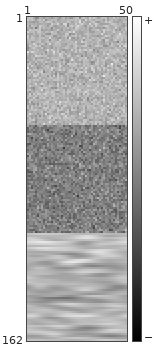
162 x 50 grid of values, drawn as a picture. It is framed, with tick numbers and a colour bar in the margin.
The table splits into 3 rows of 1 panel. Panel 1,1: high, fine-grained. Panel 2,1: middling, fine-grained. Panel 3,1: high, streaked across.
